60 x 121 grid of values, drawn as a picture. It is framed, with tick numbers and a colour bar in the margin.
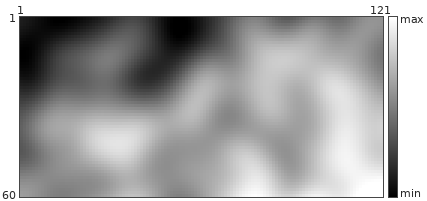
Lone odd cells: none. Mirror symmetry: none. Odd rows or columns: none. Ninth with the highest average: bottom right. Average level on the scale: 60%. Grain: smooth. Slope: up to the bottom right.
